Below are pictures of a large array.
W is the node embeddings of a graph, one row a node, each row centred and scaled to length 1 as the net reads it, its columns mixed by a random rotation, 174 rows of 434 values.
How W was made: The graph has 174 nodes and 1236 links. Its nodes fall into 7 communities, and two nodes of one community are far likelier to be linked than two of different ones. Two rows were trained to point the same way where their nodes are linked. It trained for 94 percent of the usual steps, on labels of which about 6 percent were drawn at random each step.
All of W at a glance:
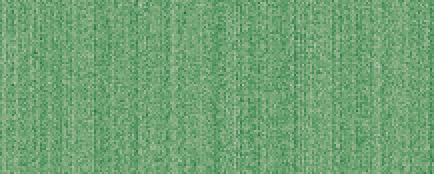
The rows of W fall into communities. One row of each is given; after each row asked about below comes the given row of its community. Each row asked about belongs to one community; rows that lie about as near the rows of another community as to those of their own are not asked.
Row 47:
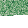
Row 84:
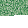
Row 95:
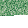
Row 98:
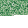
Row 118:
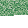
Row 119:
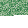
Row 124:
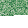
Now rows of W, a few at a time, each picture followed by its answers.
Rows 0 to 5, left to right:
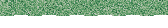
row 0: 124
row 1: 124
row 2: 119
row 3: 95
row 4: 118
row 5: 118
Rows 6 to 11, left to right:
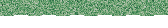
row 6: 119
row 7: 98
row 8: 84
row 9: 95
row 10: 84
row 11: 47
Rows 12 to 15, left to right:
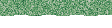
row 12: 98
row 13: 47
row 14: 47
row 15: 119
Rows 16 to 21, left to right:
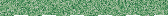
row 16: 124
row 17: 84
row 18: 98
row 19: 124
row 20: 47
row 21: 98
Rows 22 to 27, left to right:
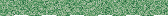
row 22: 98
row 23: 47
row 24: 84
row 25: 124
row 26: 124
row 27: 47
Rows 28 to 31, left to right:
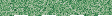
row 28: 84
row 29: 84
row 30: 98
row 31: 84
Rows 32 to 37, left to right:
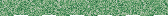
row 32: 119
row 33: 124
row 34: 118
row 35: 47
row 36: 47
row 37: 47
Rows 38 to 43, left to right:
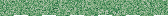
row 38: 47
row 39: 84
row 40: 84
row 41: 119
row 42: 47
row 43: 119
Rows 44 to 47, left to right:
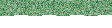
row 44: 84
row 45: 95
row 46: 95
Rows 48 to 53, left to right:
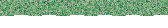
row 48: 47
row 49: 119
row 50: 124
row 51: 118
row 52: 47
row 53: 124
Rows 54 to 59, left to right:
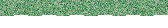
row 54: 95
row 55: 124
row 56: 47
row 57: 95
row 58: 124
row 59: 118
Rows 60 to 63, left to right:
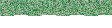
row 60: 95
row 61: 98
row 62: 47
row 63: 118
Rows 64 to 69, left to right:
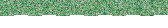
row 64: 95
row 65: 95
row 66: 47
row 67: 84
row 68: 98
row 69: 84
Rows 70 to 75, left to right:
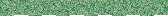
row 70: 98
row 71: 47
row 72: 118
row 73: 47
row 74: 124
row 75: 84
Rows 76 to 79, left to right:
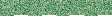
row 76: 118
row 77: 119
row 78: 98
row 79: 119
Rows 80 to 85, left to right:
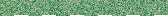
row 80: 84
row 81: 124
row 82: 95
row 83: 47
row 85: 84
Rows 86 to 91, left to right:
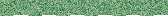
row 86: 98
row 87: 124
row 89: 118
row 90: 47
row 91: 119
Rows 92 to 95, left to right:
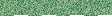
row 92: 124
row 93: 95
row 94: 118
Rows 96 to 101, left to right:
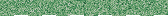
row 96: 95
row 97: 124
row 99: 84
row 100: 98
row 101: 47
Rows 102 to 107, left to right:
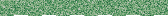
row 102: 118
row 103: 124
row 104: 47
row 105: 98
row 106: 118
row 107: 47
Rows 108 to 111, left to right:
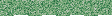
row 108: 119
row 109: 95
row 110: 84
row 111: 95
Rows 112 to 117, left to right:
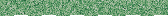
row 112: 98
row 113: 95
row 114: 47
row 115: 118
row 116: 118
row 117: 118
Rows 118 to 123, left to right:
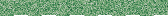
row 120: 124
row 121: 98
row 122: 119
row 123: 84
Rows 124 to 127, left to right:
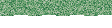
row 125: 118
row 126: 95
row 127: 84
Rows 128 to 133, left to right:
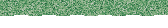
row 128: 95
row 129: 124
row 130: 124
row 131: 98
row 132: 118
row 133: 98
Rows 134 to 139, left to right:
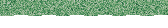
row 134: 98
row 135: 47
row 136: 118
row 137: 118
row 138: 124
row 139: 47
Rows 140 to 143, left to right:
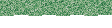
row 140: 95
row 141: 124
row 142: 124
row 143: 124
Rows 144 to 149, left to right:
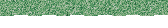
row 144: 84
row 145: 47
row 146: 84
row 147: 47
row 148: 98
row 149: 98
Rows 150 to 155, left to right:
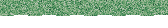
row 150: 47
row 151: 124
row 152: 119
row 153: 118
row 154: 118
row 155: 119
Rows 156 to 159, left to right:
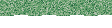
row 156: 95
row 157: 84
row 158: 95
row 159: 47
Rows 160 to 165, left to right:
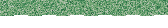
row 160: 95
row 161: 95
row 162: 98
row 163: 119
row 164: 98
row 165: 98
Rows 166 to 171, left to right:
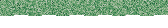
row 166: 124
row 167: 118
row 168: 95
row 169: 124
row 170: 118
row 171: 95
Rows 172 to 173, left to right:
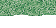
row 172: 95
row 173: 84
